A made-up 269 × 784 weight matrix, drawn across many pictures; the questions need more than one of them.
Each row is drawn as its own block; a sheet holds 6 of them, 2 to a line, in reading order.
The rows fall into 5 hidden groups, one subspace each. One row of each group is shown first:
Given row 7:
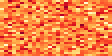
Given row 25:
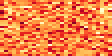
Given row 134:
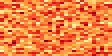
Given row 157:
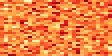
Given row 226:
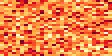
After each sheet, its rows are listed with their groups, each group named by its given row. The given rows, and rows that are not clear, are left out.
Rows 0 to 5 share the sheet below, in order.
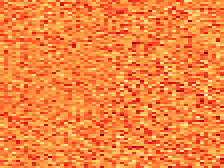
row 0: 134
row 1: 25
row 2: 226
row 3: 226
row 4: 25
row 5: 7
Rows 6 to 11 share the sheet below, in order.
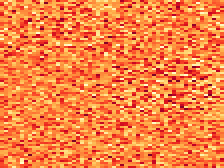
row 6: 25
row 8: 7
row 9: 7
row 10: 7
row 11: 25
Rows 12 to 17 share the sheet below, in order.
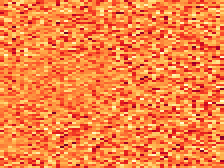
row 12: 7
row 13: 226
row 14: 226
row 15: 7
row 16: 157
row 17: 7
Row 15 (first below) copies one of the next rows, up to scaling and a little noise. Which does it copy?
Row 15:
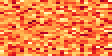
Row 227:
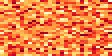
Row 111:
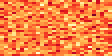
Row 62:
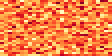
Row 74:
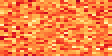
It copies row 227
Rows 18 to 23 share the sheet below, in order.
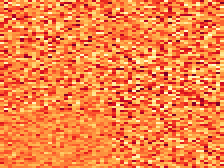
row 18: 134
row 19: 157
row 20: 157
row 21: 226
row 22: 134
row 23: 226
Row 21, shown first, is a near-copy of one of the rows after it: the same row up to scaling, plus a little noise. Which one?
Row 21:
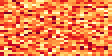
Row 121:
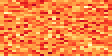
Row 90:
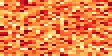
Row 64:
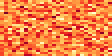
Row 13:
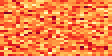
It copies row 13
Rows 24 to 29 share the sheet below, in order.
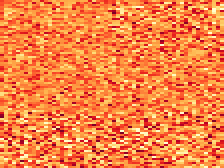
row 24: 25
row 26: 7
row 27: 226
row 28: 226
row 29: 7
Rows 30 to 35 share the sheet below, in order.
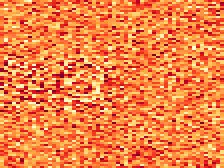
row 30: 157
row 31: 226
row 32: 25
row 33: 134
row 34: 7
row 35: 25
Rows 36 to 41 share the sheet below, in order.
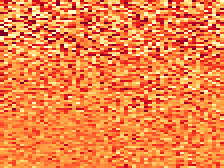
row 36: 7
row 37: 7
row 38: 157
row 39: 25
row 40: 7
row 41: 157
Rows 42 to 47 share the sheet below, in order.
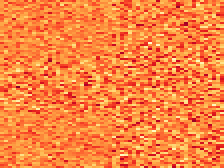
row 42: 134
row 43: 7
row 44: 7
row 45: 134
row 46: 25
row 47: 7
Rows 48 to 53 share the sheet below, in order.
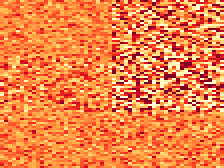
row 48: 7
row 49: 7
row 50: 7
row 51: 25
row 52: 25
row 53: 25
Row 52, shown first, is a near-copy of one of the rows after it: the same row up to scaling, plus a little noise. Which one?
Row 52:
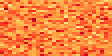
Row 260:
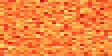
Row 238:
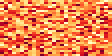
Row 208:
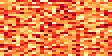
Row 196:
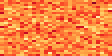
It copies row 238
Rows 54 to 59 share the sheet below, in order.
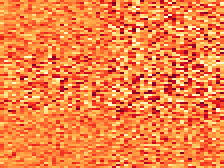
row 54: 7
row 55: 226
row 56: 157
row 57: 25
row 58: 134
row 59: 157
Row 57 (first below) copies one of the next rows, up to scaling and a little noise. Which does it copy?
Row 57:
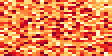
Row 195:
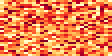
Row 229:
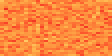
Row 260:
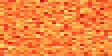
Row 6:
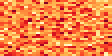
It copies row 6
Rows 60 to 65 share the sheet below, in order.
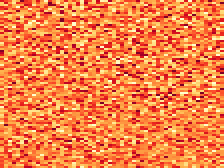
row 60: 7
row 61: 226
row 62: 7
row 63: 134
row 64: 226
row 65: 226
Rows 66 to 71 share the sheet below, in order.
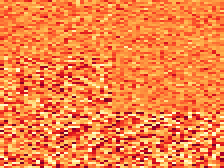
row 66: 157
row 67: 25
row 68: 25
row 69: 226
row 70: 157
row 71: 157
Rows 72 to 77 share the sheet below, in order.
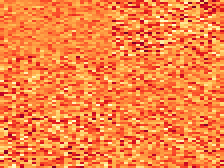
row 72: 157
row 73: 25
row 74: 7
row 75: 25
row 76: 157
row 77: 226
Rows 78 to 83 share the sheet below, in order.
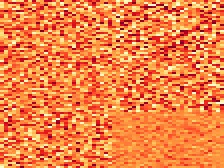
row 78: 134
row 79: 157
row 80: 157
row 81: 7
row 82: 25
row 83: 7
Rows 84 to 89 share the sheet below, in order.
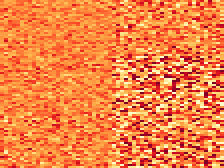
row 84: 157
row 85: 7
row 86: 7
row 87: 157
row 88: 157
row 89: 7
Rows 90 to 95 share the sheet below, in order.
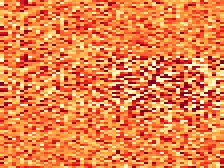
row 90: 226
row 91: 25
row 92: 226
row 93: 7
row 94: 7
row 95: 157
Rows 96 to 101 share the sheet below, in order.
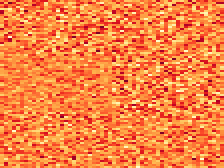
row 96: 134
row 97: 134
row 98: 7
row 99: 226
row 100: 134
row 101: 7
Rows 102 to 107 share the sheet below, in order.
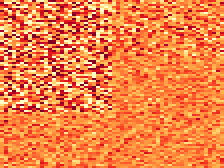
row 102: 25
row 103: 226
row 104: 226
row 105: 7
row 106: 157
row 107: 157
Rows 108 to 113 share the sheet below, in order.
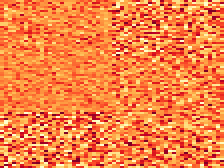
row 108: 25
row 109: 157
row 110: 226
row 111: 7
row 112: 157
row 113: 7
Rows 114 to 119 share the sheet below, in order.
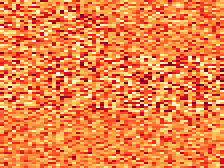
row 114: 25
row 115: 7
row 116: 134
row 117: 7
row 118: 134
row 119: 157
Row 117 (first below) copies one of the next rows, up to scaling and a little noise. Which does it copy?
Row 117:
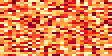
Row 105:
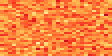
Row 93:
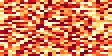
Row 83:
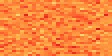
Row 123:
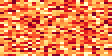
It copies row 123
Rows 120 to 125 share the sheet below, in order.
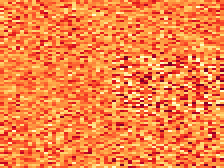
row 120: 7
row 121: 226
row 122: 25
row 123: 7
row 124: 134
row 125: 25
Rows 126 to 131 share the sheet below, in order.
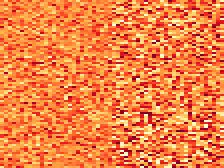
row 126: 7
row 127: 7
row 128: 157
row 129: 157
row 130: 25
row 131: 7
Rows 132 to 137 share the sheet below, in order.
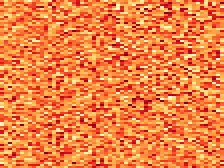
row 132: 157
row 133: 157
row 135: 25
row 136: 134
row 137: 226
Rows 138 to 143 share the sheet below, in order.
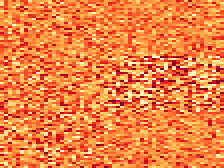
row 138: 226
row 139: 226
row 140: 7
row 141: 25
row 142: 134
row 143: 25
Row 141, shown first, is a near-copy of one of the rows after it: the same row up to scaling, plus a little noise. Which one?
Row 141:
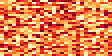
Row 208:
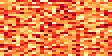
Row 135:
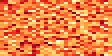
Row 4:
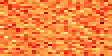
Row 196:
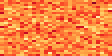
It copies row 208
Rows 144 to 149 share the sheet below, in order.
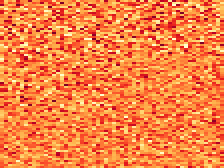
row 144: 226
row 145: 134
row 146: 226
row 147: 25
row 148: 25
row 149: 25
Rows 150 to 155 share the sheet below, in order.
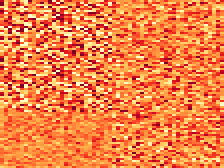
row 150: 226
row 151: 25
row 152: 226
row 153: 157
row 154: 25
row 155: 226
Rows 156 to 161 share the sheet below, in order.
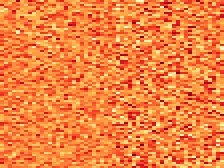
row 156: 7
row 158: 157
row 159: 25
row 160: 134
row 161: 226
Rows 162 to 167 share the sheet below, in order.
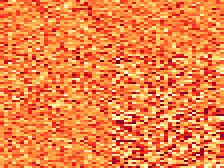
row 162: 7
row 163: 7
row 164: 157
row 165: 134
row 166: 226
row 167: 134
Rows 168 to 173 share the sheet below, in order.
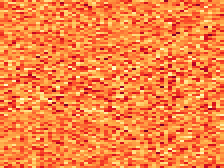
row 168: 134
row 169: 157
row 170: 25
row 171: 134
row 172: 25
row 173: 134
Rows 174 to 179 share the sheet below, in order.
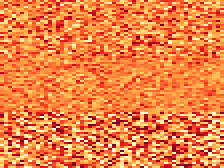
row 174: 134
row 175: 25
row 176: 7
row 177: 157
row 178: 226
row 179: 7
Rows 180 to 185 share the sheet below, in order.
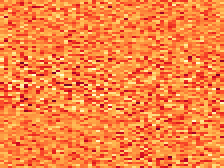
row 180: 157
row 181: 134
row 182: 226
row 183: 157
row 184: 7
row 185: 7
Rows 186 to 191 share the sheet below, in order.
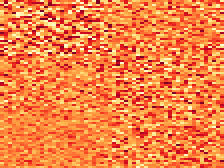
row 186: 7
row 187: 7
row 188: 7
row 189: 157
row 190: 7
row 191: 7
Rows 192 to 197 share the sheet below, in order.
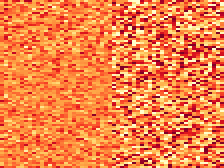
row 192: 157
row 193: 226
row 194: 157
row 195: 25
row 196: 25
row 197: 157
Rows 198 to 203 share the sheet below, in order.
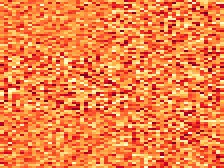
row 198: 7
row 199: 134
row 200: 7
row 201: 7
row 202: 134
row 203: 25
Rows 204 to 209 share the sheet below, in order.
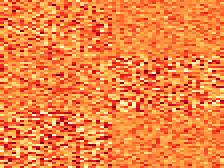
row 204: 7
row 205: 226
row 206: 25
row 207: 7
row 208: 25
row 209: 157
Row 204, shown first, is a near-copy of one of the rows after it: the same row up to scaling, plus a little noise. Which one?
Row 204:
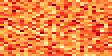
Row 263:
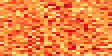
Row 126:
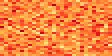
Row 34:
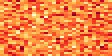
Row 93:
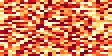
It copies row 126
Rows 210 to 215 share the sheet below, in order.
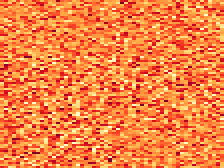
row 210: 7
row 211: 7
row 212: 157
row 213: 226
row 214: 157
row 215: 157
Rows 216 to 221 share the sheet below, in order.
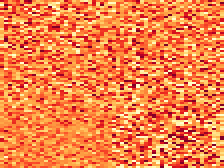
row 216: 157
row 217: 226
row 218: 226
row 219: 226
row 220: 7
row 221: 7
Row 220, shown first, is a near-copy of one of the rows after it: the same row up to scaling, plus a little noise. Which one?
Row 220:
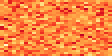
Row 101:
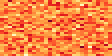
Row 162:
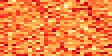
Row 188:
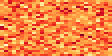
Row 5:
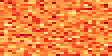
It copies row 188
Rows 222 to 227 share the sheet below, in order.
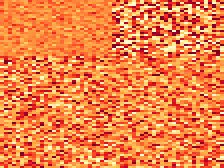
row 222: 226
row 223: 157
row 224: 157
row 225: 7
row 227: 7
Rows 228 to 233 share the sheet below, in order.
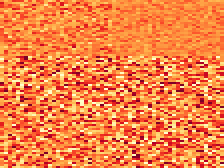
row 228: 134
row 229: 25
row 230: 226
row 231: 226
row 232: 7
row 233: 226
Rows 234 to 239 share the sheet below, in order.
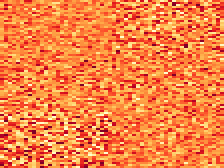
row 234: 157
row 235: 134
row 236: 7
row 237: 226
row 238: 25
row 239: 134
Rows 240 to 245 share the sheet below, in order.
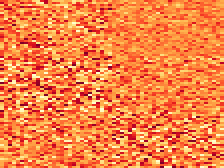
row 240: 25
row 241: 7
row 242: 25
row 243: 157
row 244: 226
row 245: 7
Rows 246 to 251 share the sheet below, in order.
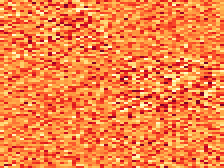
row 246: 7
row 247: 134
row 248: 157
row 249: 157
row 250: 157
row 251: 226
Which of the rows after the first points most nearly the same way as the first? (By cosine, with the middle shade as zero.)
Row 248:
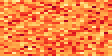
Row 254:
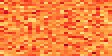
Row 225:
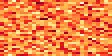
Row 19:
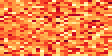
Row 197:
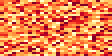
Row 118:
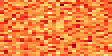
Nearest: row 19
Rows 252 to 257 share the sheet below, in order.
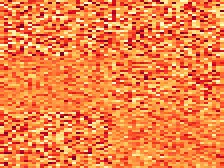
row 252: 7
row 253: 25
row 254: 25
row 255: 25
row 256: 134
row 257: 25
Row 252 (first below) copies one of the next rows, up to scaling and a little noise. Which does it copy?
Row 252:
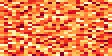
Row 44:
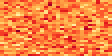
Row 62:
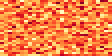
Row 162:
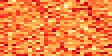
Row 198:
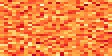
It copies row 198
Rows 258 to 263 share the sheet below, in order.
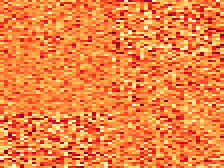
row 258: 134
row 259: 7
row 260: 25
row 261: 226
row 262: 157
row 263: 7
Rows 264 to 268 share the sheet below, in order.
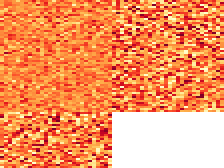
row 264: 157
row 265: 226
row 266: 226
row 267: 134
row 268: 157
